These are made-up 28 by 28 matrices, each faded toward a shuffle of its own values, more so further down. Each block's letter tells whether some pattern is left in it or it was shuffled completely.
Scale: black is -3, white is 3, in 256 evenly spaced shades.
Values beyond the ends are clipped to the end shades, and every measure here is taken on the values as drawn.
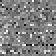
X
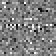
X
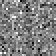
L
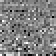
X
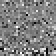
X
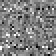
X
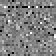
X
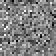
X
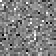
L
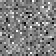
L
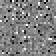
L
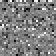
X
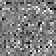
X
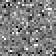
L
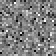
L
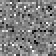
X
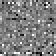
X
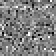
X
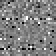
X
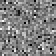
L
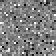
L
